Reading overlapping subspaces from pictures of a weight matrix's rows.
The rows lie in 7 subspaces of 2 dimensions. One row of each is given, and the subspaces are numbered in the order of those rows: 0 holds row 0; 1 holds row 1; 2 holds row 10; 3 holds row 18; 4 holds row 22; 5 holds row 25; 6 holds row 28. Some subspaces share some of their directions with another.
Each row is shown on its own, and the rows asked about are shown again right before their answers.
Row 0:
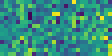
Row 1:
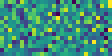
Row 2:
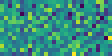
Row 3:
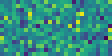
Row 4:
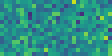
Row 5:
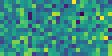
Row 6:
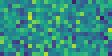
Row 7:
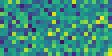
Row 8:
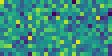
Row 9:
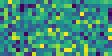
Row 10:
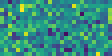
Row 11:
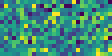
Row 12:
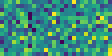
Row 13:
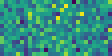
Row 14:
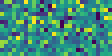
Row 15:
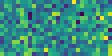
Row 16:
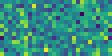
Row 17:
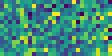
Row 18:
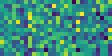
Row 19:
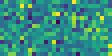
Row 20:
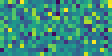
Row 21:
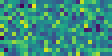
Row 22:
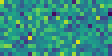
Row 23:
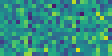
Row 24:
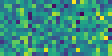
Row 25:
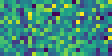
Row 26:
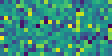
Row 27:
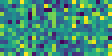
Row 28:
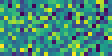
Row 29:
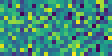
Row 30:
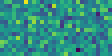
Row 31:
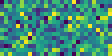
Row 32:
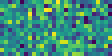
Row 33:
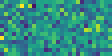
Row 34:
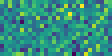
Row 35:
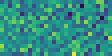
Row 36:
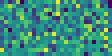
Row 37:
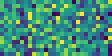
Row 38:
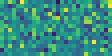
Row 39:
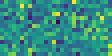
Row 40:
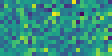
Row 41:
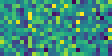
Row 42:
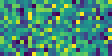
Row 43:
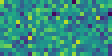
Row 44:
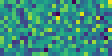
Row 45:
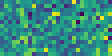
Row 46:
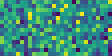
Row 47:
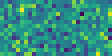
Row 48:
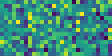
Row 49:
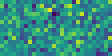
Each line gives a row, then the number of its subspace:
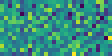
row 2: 6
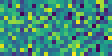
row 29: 6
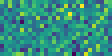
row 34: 6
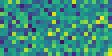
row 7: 2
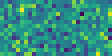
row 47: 2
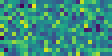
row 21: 0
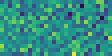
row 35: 6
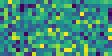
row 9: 2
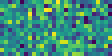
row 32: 1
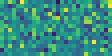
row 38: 1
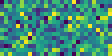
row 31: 4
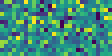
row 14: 3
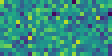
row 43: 4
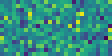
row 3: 4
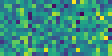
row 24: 3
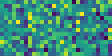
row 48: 3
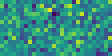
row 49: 5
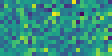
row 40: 5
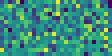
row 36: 1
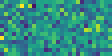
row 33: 0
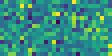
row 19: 0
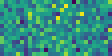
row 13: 6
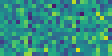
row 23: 3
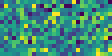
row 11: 5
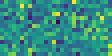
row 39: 0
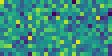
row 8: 4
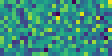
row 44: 1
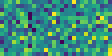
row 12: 2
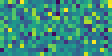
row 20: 1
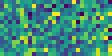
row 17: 5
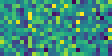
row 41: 3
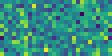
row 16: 0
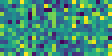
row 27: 1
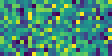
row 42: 2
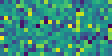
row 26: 4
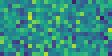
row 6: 5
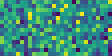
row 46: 6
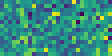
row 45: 5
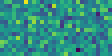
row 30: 3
